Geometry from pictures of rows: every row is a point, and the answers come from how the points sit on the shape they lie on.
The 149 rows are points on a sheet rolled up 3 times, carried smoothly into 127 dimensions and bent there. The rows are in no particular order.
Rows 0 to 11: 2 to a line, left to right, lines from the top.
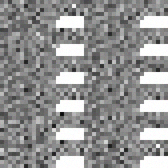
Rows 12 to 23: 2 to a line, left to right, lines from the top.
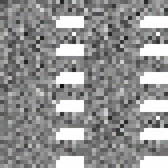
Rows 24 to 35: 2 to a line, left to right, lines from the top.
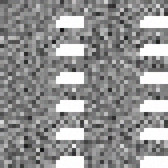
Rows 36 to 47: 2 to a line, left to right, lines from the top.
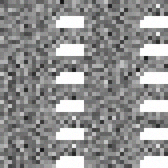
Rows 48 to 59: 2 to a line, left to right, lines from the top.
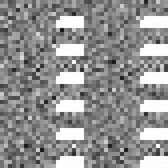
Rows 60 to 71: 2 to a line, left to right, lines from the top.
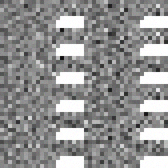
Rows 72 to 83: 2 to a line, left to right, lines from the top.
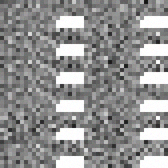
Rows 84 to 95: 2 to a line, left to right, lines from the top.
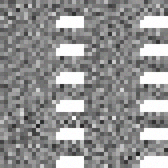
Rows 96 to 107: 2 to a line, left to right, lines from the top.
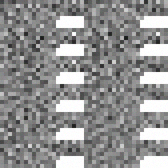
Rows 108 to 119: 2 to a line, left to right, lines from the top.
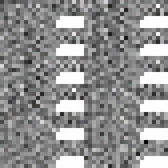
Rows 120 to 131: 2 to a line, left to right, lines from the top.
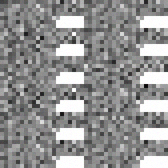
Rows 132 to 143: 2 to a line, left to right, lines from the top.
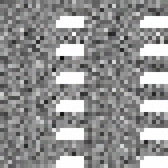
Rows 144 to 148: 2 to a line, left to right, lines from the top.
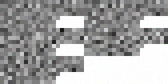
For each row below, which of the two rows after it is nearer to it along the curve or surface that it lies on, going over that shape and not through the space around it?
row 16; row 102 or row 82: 102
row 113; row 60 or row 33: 60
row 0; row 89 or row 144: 89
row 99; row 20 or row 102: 102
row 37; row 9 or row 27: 9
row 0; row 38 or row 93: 38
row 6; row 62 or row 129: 62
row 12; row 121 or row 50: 50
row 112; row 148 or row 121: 148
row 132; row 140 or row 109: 140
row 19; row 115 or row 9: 9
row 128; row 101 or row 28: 101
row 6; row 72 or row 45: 45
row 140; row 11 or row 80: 11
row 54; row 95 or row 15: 95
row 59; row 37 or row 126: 126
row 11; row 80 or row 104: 80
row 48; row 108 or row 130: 108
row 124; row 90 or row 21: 90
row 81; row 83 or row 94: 83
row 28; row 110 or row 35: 110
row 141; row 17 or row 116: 116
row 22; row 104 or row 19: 19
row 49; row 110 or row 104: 110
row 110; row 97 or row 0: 0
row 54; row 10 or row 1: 10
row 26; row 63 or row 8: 8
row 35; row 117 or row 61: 117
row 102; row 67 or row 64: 67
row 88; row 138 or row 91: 91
